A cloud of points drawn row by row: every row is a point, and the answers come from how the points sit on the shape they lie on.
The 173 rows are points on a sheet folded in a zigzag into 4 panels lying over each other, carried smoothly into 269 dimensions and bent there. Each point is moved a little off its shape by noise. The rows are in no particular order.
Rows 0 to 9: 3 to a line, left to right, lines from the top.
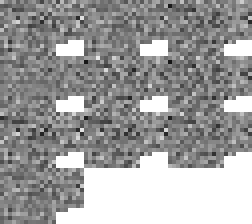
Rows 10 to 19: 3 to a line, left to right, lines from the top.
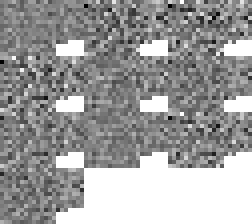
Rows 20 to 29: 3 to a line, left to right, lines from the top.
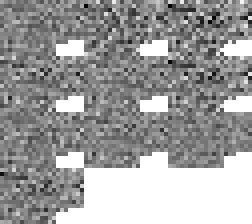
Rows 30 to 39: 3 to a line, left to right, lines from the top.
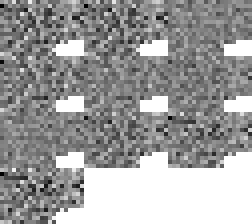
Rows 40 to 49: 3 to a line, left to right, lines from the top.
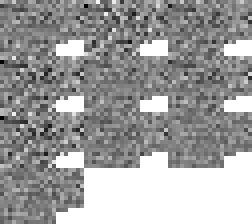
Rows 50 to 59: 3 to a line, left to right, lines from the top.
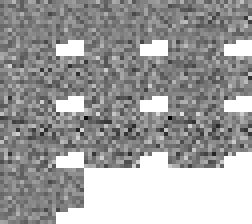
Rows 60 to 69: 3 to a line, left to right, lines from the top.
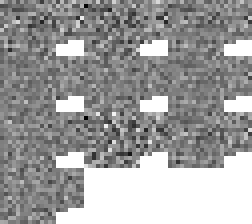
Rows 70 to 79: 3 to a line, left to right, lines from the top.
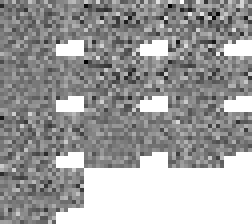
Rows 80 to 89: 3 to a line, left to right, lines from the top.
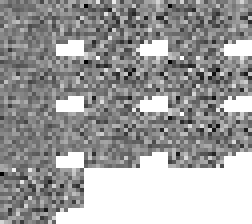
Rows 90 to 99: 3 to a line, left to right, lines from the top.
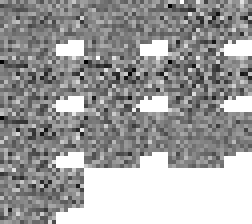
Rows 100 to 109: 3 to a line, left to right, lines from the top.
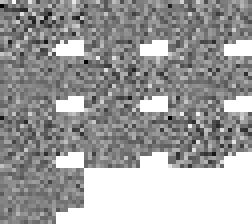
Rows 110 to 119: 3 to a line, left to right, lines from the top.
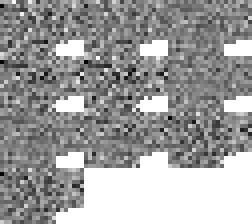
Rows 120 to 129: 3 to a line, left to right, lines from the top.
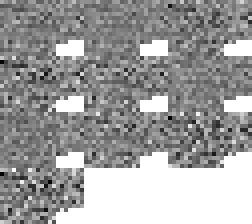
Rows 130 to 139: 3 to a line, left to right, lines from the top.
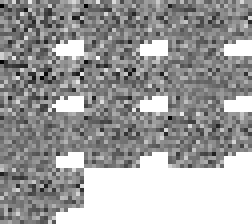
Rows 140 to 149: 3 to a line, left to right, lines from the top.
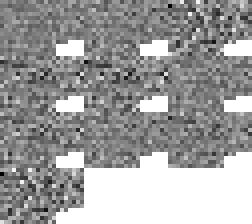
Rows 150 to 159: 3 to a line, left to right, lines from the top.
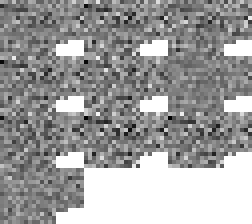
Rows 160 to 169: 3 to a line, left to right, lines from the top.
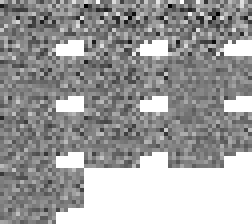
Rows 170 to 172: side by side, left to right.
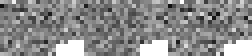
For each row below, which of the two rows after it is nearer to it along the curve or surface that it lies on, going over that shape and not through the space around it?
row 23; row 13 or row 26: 26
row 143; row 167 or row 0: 0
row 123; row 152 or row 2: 152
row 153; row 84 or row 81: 84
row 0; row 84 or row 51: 84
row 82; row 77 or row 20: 77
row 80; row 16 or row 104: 104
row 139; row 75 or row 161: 161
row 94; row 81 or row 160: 160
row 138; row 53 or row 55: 55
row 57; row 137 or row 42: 137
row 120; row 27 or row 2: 27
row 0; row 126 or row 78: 78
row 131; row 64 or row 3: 3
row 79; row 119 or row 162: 162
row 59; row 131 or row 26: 131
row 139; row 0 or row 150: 0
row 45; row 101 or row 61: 61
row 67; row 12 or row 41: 41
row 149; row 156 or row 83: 156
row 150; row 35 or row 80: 80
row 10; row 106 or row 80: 106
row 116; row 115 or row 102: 115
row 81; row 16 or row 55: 16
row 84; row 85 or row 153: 85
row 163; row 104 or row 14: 14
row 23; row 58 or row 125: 125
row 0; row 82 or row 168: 168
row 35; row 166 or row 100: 166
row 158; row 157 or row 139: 157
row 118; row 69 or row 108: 108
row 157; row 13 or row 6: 6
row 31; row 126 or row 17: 126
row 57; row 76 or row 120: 120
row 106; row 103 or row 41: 41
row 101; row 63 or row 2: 63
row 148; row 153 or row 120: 120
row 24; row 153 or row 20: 20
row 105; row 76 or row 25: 25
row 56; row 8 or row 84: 84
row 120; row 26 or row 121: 26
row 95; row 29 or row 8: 8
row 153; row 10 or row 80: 80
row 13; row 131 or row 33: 131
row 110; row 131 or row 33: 131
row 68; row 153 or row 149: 153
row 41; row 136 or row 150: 136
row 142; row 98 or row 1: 98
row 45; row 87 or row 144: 144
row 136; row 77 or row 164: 164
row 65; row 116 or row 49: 49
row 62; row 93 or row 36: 93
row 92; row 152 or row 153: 153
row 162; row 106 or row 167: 167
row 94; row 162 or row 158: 162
